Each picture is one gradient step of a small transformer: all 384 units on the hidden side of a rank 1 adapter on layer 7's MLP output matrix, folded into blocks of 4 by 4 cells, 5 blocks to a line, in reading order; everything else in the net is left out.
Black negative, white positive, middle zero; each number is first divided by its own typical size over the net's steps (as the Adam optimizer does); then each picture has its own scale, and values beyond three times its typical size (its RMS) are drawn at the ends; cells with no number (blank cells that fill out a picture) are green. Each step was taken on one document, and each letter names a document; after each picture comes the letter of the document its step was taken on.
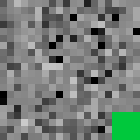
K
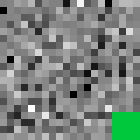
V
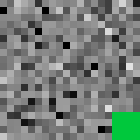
V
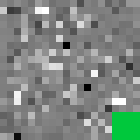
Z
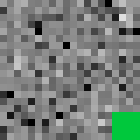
V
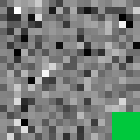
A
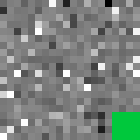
V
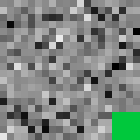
V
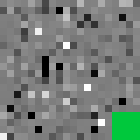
Z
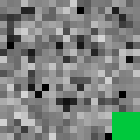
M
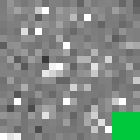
Z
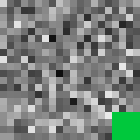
A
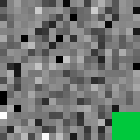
K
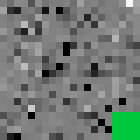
Z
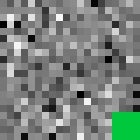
M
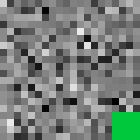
M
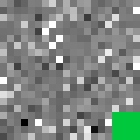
K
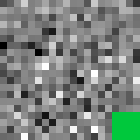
K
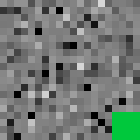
Z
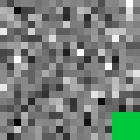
A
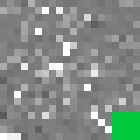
Z
